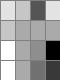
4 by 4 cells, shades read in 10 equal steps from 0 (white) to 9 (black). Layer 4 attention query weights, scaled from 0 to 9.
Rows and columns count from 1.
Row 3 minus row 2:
-2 0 1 6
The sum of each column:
3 11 18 20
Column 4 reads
1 3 9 7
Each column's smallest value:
0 2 3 1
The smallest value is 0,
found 2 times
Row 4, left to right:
0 3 5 7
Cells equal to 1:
2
